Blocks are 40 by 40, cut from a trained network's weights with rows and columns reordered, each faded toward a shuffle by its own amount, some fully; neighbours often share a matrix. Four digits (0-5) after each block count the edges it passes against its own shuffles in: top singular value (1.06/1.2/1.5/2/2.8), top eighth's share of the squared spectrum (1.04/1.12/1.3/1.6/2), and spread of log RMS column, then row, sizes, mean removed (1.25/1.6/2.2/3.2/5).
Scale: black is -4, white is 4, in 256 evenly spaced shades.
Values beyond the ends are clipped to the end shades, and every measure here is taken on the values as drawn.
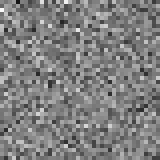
0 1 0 0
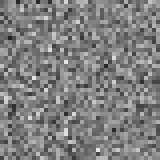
1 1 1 0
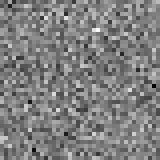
2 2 0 0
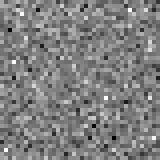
0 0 0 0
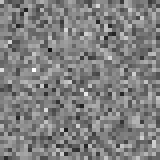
0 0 0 0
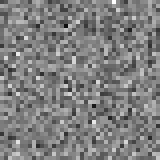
1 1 1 0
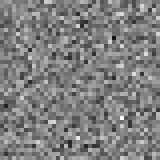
0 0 0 0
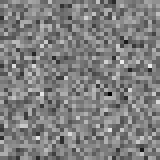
0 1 0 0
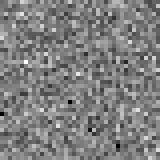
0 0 0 0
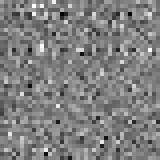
3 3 0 2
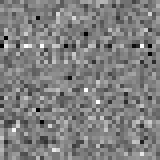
3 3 0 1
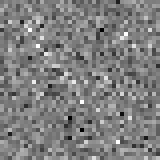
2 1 0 0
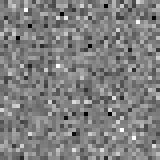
1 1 0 0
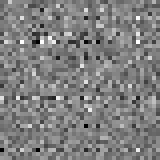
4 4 1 2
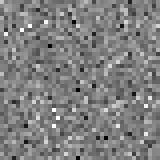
0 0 0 0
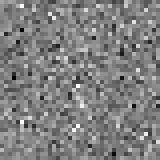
1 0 0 0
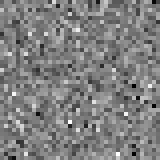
1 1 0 0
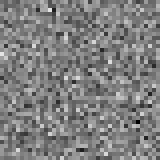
0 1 0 0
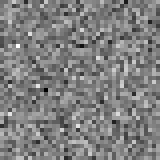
0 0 1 0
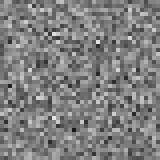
1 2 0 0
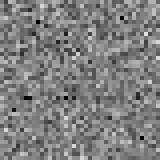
1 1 0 1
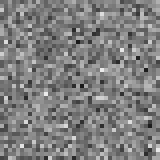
1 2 1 1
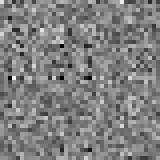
3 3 1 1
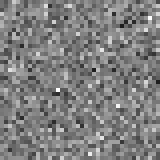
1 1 0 0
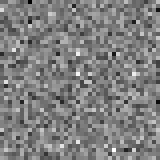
1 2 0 0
